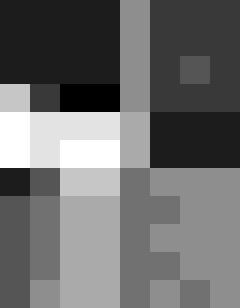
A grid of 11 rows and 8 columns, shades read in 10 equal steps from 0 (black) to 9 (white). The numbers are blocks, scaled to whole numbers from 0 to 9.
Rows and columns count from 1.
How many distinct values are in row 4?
4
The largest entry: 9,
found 4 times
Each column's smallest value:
1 1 0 0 4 1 1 1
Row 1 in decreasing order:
5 2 2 2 1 1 1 1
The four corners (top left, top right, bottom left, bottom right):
1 2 3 5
